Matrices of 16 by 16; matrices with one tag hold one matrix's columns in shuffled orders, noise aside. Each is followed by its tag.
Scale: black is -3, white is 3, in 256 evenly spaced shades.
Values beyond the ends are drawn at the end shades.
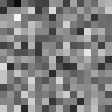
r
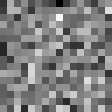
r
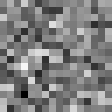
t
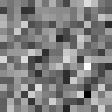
t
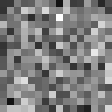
r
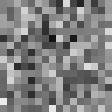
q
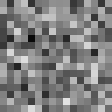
q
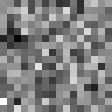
q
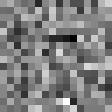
q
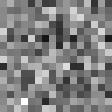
q
